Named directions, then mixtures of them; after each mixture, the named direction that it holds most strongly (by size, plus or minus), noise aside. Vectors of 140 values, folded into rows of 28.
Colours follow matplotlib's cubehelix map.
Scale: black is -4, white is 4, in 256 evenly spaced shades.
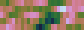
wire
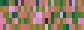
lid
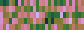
lid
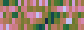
wire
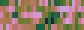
wire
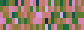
lid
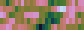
wire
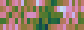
wire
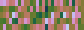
lid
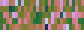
lid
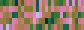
lid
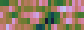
wire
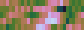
wire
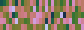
lid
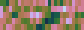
wire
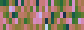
lid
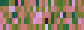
lid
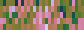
lid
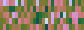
lid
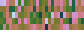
lid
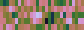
lid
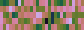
lid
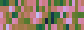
lid
